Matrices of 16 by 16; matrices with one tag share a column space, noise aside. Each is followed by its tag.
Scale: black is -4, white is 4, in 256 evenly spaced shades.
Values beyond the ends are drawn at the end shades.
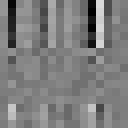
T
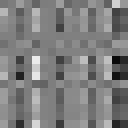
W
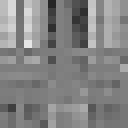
T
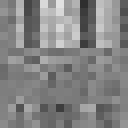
T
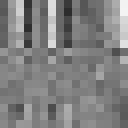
T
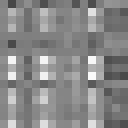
W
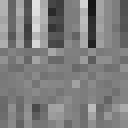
T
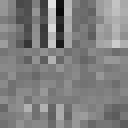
T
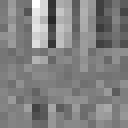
T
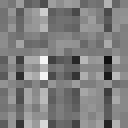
W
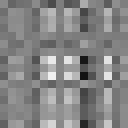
W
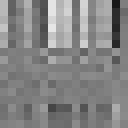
T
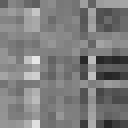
W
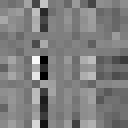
W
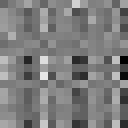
W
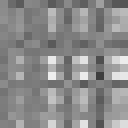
W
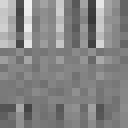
T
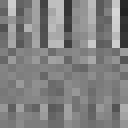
T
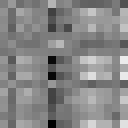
W
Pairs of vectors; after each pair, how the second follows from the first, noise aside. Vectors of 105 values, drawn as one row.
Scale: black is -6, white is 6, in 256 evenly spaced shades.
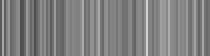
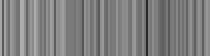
negated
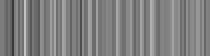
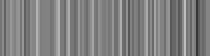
reversed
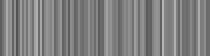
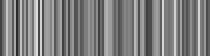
scaled up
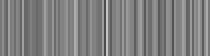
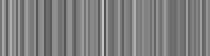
reversed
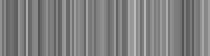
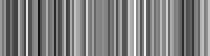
scaled up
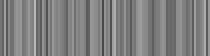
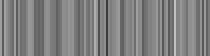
reversed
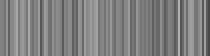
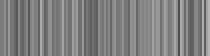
negated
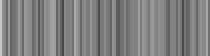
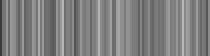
negated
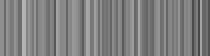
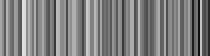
scaled up
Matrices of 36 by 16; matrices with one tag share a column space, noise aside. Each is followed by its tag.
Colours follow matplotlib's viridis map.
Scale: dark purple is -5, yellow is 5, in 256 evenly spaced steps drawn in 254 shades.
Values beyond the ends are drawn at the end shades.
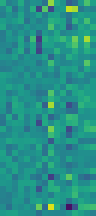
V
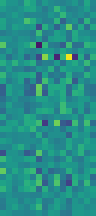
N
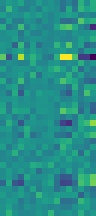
N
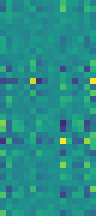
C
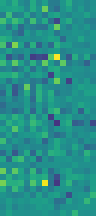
N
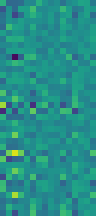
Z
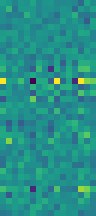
C
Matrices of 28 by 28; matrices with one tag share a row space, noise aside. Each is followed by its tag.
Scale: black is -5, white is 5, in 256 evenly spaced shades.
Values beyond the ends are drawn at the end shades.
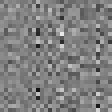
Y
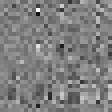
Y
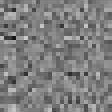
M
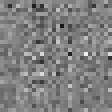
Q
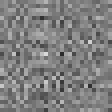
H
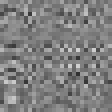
M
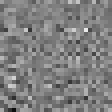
M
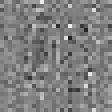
Q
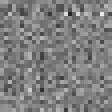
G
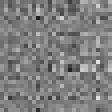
Y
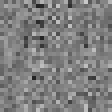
Q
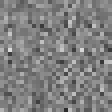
G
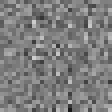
Q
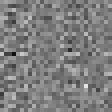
M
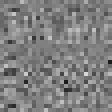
M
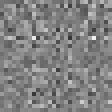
Q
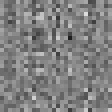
Q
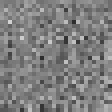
G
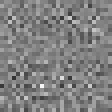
H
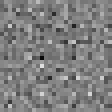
G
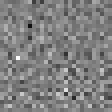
G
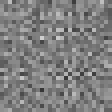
G
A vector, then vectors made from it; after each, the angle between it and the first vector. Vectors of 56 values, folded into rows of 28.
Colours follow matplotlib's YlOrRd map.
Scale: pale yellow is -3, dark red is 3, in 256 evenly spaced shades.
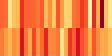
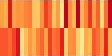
partly opposed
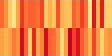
nearly parallel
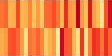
partly opposed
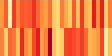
partly aligned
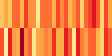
orthogonal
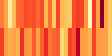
nearly parallel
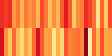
orthogonal
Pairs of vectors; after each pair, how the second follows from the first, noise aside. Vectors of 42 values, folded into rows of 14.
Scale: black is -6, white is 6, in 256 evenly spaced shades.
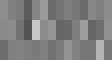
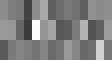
scaled up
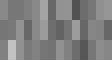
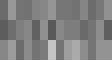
shuffled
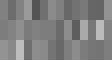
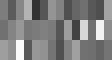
scaled up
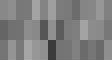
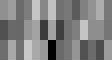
scaled up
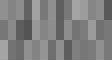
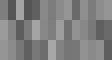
shuffled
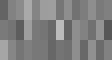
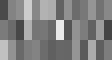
scaled up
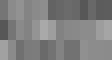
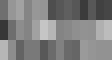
scaled up
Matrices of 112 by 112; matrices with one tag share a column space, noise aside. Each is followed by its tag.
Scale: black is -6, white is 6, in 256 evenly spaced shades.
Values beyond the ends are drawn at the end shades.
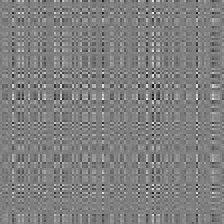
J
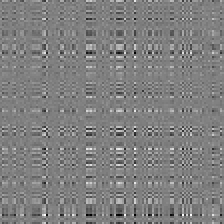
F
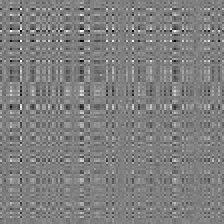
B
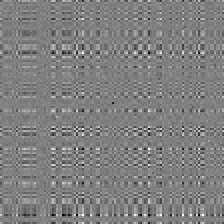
F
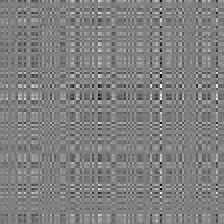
J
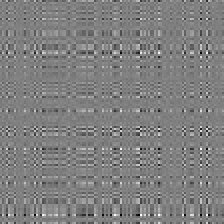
F
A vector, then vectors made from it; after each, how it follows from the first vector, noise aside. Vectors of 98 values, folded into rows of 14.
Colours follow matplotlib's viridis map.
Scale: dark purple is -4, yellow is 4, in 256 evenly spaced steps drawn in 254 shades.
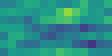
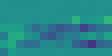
partly zeroed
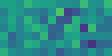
sign-scrambled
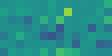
partly zeroed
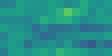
shrunk
